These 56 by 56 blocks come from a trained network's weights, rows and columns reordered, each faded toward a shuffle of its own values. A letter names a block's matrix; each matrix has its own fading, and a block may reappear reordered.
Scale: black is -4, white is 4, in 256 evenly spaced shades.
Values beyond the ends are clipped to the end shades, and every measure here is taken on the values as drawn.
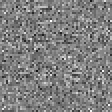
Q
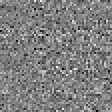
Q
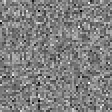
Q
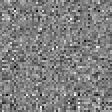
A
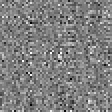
A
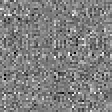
A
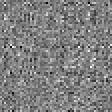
A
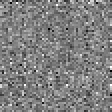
A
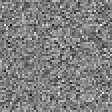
Q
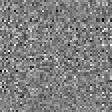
A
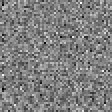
Q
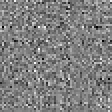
A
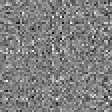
A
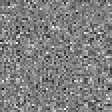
Q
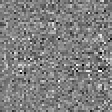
A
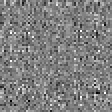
A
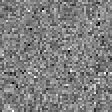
Q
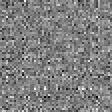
A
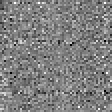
A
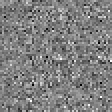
Q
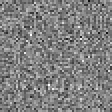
Q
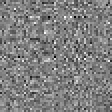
A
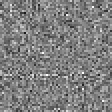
Q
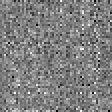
A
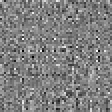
A
